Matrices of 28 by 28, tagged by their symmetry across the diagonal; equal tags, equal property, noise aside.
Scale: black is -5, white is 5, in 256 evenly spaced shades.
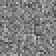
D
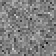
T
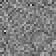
T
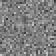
D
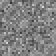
T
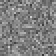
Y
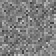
T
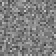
Y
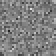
D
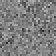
Y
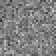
Y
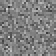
D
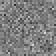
T
